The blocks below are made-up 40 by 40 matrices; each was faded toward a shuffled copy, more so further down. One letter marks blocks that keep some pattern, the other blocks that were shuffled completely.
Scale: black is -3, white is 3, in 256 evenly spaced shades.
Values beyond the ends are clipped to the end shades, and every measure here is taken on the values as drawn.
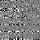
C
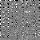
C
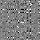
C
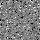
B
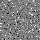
B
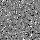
B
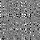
C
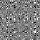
C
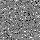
B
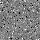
B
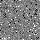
B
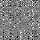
C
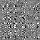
C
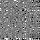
C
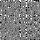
C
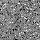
B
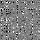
C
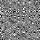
C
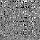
C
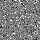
B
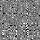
C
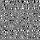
C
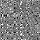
C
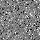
B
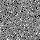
B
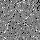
B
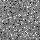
B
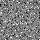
B
